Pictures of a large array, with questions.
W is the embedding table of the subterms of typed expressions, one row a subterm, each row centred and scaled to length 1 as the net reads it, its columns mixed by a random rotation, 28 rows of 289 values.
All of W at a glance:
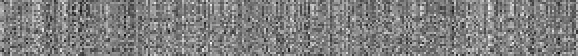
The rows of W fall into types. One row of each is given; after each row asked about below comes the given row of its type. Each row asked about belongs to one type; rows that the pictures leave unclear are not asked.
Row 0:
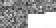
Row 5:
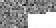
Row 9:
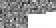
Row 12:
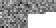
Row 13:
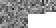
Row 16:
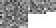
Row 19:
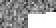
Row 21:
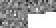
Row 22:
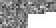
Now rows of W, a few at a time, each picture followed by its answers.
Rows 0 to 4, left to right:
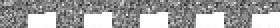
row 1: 19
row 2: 21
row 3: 22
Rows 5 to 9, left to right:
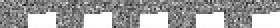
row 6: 22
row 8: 13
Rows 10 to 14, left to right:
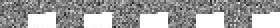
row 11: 13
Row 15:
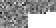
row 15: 5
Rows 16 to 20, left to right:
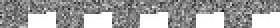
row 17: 13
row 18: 22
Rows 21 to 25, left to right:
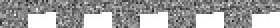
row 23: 9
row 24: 0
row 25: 0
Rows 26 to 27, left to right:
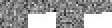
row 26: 19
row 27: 12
